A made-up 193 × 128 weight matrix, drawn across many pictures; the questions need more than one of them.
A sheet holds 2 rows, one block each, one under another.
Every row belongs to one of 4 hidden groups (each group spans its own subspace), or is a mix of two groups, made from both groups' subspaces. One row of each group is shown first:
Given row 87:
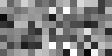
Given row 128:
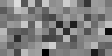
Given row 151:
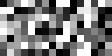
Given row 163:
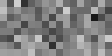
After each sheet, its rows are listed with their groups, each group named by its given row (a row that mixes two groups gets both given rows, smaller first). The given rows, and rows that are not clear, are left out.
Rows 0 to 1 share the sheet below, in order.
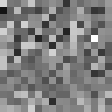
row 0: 151
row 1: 163
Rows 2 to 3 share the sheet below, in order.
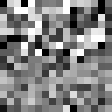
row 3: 87
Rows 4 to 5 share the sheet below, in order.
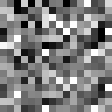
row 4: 128
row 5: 128
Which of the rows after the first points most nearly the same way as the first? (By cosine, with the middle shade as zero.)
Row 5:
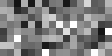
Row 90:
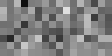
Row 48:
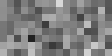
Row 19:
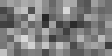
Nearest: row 48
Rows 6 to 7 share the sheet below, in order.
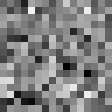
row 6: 163
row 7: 163
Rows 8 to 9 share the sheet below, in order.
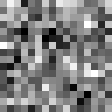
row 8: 128 and 163
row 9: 163
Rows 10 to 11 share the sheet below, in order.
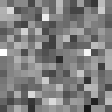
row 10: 87
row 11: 87
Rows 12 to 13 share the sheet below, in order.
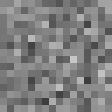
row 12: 87
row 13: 151
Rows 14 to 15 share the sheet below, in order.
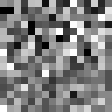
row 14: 151
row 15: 87
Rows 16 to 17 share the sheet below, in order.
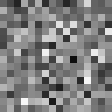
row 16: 128
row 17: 151 and 163
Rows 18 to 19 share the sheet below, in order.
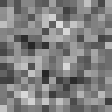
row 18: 128 and 163
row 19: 128 and 163
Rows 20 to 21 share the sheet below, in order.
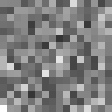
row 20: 151
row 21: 87
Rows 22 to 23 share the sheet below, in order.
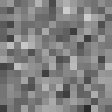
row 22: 163
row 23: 87 and 151
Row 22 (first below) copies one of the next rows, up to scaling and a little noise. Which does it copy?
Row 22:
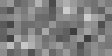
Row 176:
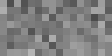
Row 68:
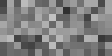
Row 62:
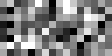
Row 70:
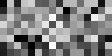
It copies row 62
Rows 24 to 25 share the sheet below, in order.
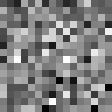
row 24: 128
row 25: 128 and 151
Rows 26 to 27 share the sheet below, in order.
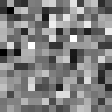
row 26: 87
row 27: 151
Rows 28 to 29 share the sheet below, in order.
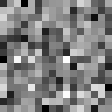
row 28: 163
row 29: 128 and 151
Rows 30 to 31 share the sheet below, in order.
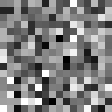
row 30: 151
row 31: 87 and 151
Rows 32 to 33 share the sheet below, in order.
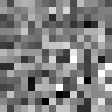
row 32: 87 and 128
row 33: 151
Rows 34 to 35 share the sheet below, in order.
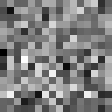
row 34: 87
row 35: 163
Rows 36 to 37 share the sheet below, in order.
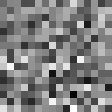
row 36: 151
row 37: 87
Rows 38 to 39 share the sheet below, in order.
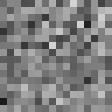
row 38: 151
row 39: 128
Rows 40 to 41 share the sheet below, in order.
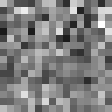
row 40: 151
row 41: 128 and 163
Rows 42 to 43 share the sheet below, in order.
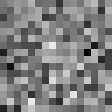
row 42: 87
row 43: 87
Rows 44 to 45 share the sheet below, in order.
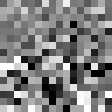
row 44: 128 and 151
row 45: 163
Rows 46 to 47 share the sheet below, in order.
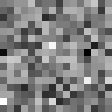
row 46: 87
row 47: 128
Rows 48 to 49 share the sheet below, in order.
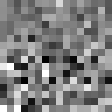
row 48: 87
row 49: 87 and 128
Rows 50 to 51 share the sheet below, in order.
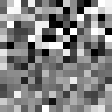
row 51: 128 and 163
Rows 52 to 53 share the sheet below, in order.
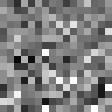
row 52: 128
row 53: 128
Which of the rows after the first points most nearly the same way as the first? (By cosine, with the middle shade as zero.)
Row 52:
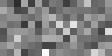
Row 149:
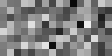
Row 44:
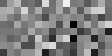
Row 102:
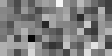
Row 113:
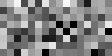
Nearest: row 102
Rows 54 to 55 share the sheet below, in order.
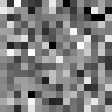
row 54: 163
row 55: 87
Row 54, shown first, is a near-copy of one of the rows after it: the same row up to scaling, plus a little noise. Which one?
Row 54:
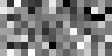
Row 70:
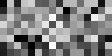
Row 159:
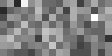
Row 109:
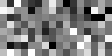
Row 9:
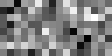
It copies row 109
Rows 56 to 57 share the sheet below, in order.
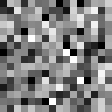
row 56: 87
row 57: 151
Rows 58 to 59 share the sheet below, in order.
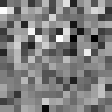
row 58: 151
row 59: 128
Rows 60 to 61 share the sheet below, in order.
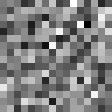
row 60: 151
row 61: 151
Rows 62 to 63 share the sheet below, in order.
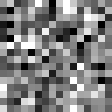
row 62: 163
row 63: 151
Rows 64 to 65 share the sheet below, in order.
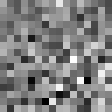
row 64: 87
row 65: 151
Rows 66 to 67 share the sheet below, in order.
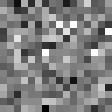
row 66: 128
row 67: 128
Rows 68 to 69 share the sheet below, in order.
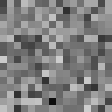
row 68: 163
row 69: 87 and 151
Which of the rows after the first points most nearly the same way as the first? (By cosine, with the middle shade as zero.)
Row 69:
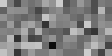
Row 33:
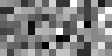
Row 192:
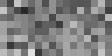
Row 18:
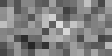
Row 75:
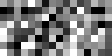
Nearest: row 75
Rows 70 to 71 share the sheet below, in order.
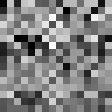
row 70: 163
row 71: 163
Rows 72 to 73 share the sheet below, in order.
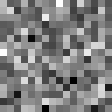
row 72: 87
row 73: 128
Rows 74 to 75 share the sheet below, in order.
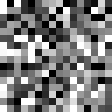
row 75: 151
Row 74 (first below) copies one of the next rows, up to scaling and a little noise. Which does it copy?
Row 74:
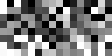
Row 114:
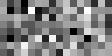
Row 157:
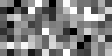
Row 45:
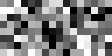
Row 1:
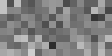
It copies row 1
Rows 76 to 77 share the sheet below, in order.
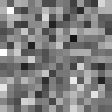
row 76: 87
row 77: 151
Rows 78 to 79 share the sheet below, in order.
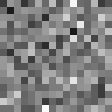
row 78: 87 and 151
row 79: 128
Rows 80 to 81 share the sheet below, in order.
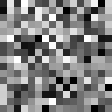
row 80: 163
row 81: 128
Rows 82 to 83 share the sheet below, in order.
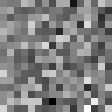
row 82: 151
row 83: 87
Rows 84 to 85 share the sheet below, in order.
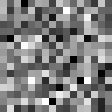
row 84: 163
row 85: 151
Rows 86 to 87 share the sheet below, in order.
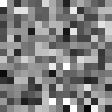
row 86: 151
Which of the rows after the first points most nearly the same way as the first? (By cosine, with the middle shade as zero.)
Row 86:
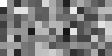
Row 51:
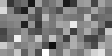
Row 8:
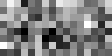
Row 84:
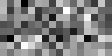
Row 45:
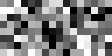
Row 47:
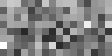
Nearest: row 47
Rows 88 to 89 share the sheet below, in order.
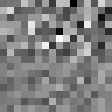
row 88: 151
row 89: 151
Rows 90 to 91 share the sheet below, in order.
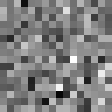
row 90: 163
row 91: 151
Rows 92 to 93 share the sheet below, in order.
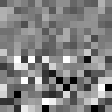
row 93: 128
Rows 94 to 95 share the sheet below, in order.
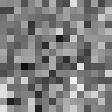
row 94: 151
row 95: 151 and 163
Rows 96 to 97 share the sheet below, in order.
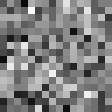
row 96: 163
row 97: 163
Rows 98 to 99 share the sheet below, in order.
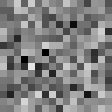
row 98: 128
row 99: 163
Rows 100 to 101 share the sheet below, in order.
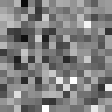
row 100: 128 and 163
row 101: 128
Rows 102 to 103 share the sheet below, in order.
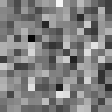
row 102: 87
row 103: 151
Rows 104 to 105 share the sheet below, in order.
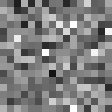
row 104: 128
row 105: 87 and 151
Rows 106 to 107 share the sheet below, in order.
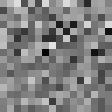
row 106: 128
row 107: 151
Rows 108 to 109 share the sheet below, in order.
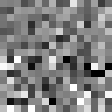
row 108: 151
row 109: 163
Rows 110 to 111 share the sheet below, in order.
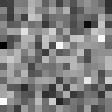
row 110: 128
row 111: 128
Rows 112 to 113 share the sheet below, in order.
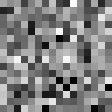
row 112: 151
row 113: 128
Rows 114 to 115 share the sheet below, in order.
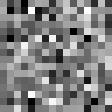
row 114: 163
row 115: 87
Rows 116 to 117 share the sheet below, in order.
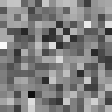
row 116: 128
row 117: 87
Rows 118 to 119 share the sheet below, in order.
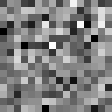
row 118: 151
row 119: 128
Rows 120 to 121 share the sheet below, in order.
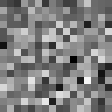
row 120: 128
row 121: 151
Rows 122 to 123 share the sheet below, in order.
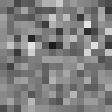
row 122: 87
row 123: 87
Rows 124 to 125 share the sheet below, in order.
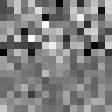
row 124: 87
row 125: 87
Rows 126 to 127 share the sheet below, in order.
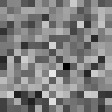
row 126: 151
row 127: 163
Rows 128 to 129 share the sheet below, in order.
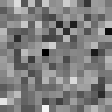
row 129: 128
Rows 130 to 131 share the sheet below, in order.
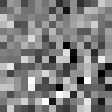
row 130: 87
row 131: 151
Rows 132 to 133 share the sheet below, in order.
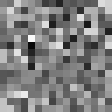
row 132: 87
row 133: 163
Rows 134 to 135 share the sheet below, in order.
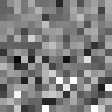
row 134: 87
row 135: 128
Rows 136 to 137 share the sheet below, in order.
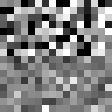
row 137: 128
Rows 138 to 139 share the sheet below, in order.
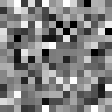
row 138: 128
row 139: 128
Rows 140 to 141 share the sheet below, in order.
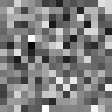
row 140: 87
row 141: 128
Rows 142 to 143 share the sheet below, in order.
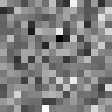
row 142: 151
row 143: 128
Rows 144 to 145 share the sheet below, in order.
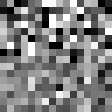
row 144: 87
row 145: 151
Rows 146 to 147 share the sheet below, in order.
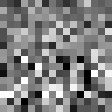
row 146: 128
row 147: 163
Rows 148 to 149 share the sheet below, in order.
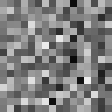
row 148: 151
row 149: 151
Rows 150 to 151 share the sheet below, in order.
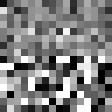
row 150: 128 and 151
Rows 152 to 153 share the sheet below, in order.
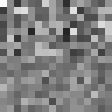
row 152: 151
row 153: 151
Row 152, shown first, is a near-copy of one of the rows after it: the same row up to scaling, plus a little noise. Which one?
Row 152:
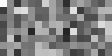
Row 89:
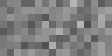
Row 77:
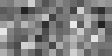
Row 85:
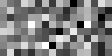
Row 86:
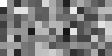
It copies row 86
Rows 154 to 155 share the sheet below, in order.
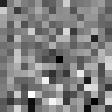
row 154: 151
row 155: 87
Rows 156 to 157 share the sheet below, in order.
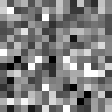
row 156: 87
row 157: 163
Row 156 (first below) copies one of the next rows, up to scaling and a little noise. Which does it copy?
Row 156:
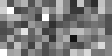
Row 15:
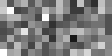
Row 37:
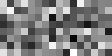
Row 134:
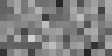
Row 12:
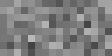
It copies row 15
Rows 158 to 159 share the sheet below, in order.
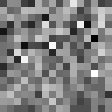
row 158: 151
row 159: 163
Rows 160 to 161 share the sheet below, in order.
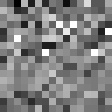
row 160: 128
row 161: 163
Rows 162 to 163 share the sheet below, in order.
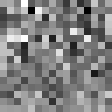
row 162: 163
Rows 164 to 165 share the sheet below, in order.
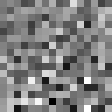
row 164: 151
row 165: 87 and 151
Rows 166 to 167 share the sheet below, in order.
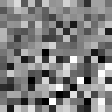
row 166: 128
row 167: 151
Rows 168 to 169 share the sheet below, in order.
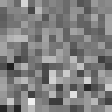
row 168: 163
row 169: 87
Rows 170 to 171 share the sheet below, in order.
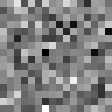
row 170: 128
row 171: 128
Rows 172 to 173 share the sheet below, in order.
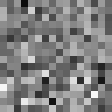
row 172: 163
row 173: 151
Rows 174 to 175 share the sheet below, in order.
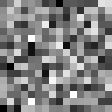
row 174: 87
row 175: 87
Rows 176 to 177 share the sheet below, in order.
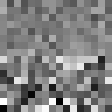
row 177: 87 and 128
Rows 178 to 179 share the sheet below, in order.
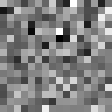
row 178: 151
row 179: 128
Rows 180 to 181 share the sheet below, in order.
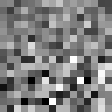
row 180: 87
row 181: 151
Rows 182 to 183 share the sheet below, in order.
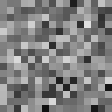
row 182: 151
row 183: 128
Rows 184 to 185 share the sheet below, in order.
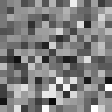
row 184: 151
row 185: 128
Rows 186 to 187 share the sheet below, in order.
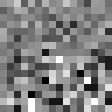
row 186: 128
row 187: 87
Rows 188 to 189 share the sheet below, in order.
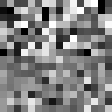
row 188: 87
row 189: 87
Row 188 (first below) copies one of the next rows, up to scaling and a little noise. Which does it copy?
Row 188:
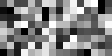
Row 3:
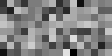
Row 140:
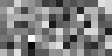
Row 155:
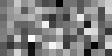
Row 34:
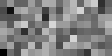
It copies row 34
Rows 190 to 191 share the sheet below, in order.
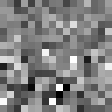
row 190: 128
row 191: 128 and 151
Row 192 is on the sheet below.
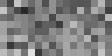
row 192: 151 and 163
